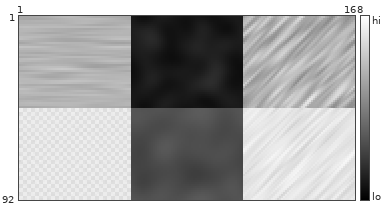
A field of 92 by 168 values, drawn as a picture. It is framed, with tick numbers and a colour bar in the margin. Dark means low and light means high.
It is made of 2 by 3 panels. Panel 1,1: high, streaked across, faint in contrast. Panel 1,2: very low, smooth, faint in contrast. Panel 1,3: high, slanting up to the right. Panel 2,1: very high, checkered, faint in contrast. Panel 2,2: low, smooth, faint in contrast. Panel 2,3: very high, slanting up to the right, faint in contrast.
